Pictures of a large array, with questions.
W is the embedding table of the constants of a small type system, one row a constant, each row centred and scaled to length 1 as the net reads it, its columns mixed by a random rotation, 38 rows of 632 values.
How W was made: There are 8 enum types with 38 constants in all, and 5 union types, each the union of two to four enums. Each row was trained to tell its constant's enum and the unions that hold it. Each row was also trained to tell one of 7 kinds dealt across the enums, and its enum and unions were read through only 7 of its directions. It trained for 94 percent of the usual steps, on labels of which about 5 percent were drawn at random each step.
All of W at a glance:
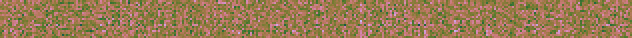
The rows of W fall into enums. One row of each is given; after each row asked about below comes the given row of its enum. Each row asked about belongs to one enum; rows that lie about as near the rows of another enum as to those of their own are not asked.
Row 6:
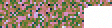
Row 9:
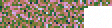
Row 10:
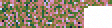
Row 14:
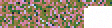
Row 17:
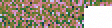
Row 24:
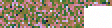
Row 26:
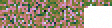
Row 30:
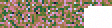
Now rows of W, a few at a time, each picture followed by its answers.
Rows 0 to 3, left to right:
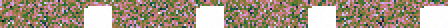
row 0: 24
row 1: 9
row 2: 17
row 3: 24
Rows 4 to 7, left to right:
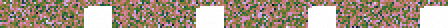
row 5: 9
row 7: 17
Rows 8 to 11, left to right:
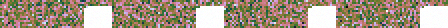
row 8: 26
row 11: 14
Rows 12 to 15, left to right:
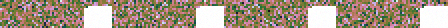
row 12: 24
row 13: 6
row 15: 24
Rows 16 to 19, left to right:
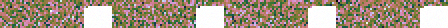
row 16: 14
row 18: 26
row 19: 6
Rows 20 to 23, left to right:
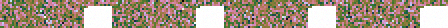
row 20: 10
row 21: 10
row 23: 10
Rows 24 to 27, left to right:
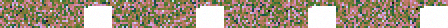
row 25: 24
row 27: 9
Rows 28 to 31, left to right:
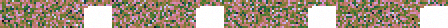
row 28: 17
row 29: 6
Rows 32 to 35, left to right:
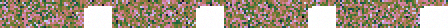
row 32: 30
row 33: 14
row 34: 6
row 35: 10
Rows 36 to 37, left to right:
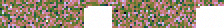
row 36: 26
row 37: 14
